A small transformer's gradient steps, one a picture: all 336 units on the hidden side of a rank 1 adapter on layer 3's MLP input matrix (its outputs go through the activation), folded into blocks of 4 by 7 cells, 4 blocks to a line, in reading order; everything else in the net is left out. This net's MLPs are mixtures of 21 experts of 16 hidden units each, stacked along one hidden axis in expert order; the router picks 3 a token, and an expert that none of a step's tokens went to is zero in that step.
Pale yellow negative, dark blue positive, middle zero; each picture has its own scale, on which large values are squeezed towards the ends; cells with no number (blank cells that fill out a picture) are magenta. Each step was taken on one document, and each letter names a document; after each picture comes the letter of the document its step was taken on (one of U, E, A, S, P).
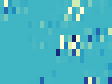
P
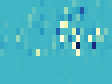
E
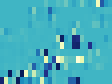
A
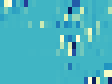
P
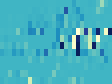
E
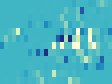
E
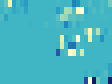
P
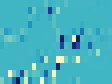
A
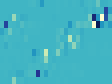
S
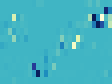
S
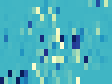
A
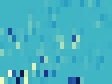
A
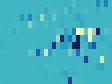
E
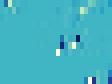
P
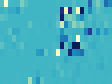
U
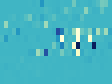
E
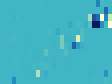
S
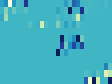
P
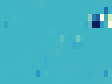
S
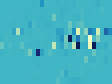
E
